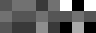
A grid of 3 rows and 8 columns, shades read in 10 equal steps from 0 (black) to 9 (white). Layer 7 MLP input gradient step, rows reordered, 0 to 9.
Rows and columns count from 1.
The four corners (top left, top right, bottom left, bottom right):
3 9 3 0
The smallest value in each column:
3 2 2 2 2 0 0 0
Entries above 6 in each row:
2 0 0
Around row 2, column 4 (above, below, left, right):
2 5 3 3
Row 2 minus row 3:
1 1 1 -1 1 3 -2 3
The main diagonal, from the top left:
3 3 2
